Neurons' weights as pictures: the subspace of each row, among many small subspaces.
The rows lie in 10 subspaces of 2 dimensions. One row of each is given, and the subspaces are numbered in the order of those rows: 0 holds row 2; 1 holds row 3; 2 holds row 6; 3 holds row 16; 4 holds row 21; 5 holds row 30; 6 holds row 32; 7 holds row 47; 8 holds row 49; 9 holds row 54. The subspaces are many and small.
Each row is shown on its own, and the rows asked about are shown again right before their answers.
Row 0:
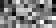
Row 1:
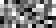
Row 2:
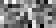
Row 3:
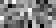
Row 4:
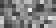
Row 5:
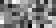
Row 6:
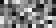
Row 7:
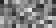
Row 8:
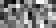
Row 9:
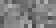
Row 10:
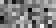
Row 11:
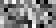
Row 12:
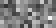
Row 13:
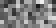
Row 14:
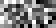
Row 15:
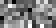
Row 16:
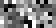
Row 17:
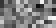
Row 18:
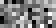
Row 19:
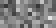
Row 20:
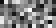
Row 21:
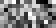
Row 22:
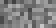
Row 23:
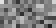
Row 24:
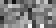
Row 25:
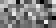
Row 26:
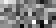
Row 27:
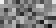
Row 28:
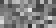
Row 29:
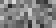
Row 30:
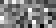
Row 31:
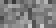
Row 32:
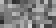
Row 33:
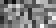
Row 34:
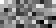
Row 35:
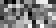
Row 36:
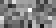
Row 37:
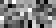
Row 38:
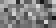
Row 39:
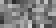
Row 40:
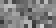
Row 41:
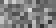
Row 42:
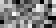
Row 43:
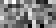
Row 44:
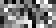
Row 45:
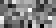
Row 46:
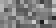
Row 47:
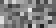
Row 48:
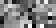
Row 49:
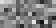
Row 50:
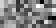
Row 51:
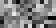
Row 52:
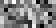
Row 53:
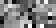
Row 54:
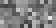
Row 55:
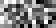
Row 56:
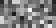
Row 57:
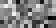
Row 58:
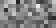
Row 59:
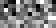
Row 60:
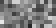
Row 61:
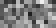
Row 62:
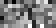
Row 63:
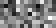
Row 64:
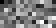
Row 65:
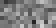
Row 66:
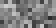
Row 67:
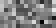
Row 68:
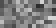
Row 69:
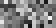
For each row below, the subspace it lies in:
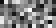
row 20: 2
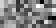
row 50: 7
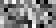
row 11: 3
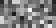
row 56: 5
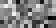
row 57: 3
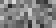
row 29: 1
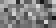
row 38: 4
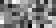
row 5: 6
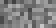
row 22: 7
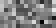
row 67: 5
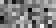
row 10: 5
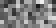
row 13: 6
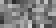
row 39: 6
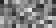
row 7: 2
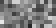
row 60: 6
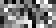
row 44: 3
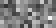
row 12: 9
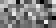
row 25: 4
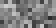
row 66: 3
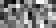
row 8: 6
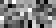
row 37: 1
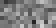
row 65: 8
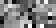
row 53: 4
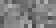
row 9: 4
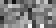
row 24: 0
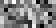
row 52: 3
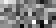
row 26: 8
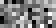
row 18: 5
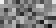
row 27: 8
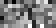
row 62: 0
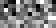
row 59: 9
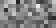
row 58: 9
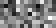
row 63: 9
